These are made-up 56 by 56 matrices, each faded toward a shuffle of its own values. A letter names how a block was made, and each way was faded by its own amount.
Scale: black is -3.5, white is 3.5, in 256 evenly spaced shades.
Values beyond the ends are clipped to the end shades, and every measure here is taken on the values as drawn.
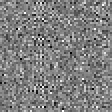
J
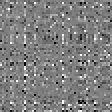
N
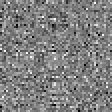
J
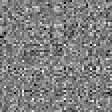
J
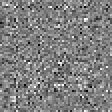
J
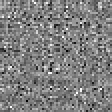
J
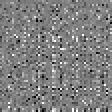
N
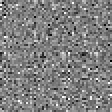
J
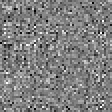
J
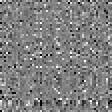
N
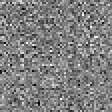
J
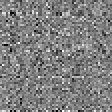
J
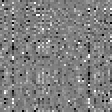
N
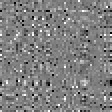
N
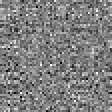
J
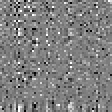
N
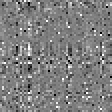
N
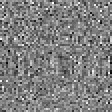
J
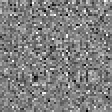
J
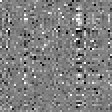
N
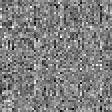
J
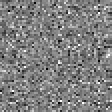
J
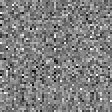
J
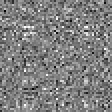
J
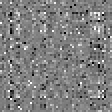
N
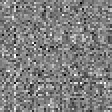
J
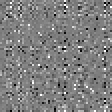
N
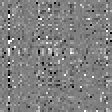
N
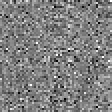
J
